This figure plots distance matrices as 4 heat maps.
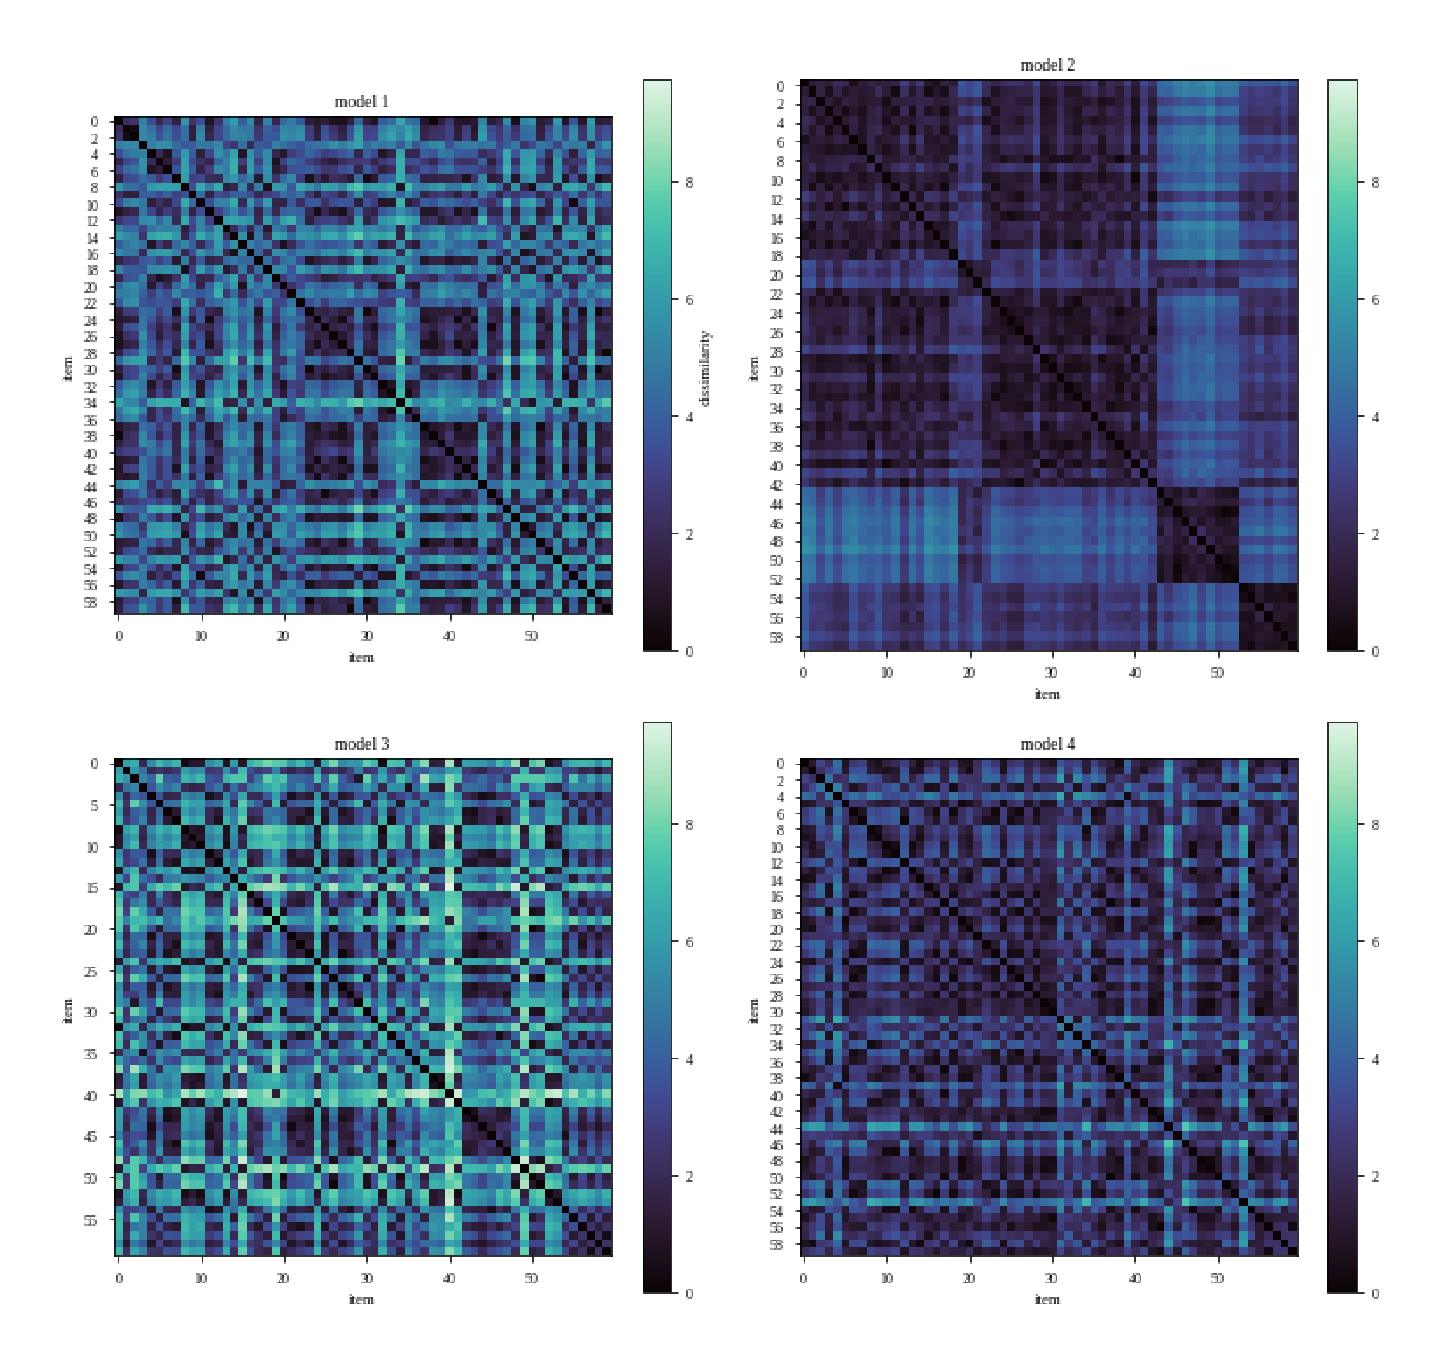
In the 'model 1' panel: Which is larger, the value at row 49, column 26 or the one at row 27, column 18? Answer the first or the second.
the first
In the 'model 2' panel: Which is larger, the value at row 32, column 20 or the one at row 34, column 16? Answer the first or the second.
the first
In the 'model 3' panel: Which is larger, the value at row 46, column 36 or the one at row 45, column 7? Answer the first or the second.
the first
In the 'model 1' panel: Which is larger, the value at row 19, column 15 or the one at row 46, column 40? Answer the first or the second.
the first
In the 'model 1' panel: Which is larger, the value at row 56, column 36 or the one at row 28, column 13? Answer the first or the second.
the second
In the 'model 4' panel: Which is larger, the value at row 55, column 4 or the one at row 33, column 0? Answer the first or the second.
the first
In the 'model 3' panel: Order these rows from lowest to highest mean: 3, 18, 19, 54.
54, 3, 18, 19
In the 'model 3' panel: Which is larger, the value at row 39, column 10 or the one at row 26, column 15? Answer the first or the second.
the second
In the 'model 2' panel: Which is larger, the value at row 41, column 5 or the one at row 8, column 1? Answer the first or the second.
the first
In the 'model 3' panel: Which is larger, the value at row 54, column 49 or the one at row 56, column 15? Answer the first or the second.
the second
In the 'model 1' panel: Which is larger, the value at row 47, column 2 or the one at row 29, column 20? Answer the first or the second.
the first
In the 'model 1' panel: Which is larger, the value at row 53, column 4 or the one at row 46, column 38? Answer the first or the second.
the first
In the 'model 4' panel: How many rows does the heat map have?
60
